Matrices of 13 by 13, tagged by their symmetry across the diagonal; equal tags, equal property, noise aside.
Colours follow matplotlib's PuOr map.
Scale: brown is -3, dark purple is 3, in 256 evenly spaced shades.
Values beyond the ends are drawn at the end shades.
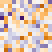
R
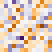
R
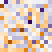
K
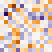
K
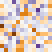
R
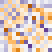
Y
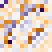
Y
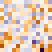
R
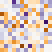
K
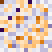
Y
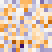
R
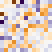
Y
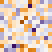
R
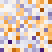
K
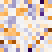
K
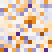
R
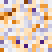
R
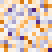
Y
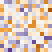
K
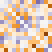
Y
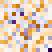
Y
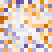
K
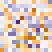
K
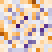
Y
